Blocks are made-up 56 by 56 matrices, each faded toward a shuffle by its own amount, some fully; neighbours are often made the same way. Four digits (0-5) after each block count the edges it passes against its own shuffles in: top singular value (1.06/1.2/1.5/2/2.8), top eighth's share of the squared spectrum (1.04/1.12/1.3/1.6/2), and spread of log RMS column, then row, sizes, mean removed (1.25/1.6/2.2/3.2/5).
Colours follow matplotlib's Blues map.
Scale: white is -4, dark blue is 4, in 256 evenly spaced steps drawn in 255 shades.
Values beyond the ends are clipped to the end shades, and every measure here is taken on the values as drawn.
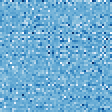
4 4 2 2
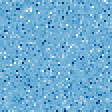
0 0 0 0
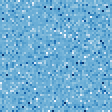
2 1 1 1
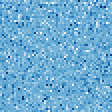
1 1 0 0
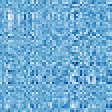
4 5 3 3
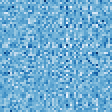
4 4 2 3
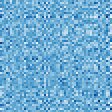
4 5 3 3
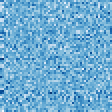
3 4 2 2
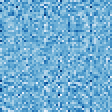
4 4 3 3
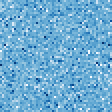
0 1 0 0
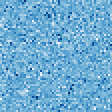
3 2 0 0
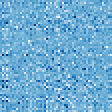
4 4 2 2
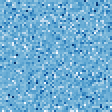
0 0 0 0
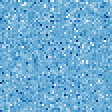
2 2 0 0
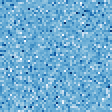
1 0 0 0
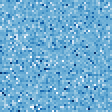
0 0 0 0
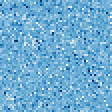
0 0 0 0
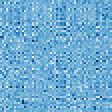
4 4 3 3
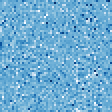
2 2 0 0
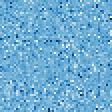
3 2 0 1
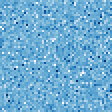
1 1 0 0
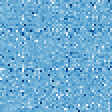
4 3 1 2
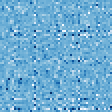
4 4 2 2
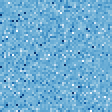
1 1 0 0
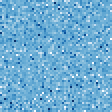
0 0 0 0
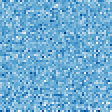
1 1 0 2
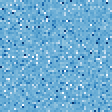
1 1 0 0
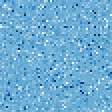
1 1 0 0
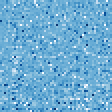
2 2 1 1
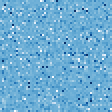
2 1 0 1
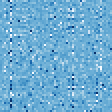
3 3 2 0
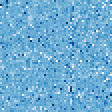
2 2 1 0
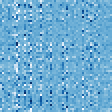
4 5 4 2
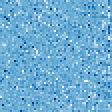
2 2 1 0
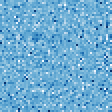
2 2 1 0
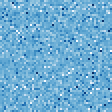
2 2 0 0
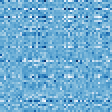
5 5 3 3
